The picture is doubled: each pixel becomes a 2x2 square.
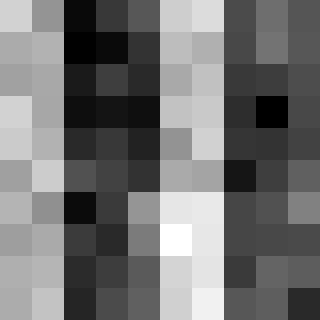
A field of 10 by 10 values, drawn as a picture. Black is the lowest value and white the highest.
The ninth with the highest average is the bottom middle. The grain runs up and down. Upright stripes repeat 2 times across the table.
